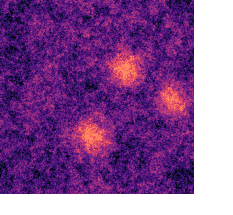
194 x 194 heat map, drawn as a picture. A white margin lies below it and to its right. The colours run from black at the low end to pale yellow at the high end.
Neither half mirrors the other. There are no regular stripes. Three bumps rise from the field. Overall the values sit about 30% of the way up the scale.
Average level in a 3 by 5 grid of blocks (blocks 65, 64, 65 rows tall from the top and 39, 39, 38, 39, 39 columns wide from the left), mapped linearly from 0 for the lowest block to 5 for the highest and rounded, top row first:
0 2 2 3 1
1 2 3 4 5
0 1 5 1 1
